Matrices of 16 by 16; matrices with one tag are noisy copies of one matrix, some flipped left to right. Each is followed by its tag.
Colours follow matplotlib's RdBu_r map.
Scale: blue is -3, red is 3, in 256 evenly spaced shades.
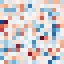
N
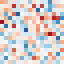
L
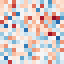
L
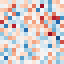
L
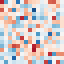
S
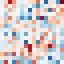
S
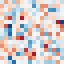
N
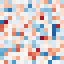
N
